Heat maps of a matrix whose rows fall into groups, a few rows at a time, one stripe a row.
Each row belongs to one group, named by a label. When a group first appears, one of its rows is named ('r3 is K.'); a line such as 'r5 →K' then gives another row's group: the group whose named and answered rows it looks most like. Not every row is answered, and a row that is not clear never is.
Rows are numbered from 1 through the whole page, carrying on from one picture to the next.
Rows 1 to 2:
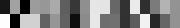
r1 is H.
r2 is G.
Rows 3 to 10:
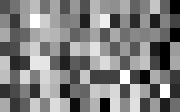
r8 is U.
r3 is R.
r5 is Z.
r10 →Z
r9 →H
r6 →G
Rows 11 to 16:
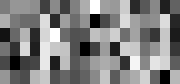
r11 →R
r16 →G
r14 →U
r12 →U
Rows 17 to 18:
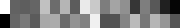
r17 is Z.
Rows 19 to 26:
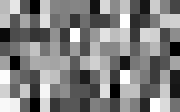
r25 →U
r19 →U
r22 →R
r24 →U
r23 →G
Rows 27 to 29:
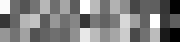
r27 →Z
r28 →R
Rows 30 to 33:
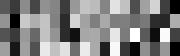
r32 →H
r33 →Z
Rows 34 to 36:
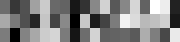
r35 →U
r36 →G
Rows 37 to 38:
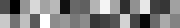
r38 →U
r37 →G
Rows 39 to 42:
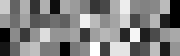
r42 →R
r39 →U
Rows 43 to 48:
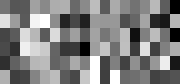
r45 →R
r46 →G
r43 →Z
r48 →Z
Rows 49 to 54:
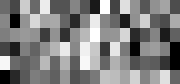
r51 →R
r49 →U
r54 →H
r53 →Z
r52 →Z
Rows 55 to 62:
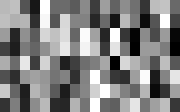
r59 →U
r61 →G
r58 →Z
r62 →H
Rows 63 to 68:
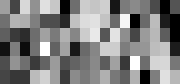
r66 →H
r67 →H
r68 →H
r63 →G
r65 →Z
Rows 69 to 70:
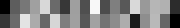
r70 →R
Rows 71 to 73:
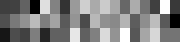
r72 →R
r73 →R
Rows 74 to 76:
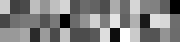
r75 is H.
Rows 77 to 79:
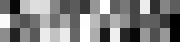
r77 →G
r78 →Z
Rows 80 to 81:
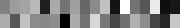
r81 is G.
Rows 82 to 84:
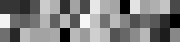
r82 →H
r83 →Z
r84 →G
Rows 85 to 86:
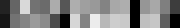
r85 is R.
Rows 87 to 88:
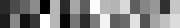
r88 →H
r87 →R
